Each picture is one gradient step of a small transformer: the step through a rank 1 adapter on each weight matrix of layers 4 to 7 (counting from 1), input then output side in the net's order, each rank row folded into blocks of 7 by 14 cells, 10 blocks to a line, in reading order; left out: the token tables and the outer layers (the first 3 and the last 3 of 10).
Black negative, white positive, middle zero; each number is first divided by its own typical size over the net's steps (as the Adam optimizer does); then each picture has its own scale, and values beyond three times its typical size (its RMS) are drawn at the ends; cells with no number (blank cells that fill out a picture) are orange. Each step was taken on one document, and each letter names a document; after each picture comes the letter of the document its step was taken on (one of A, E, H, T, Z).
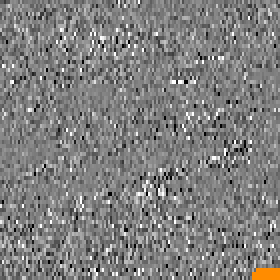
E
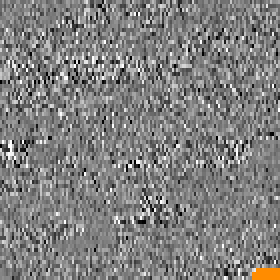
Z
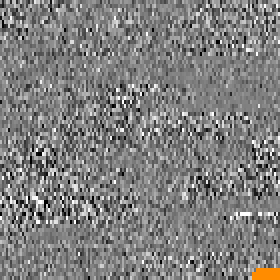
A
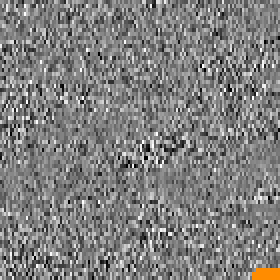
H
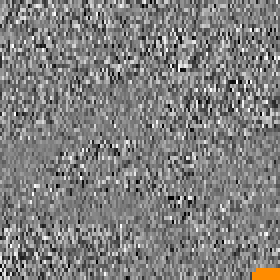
H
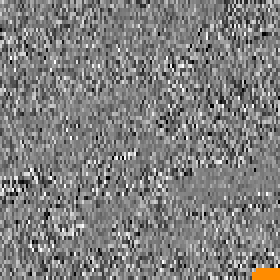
Z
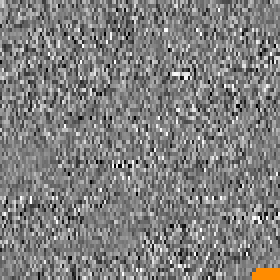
H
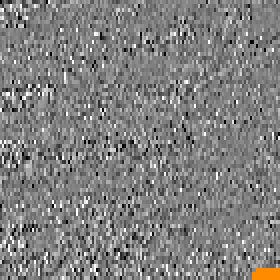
E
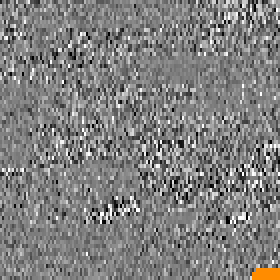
A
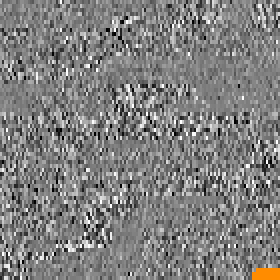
A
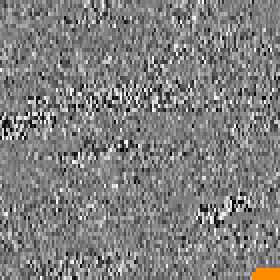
H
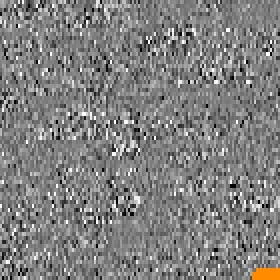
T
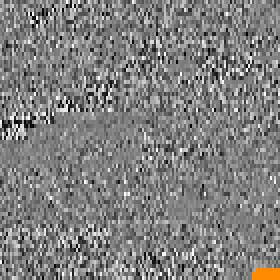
H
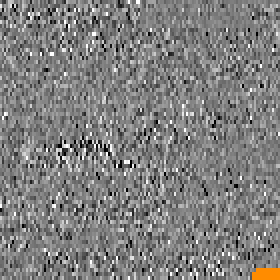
E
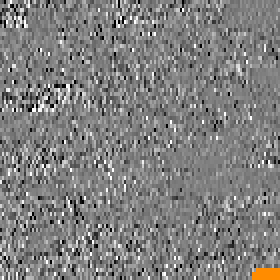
E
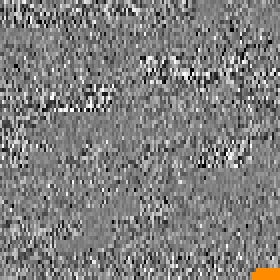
H
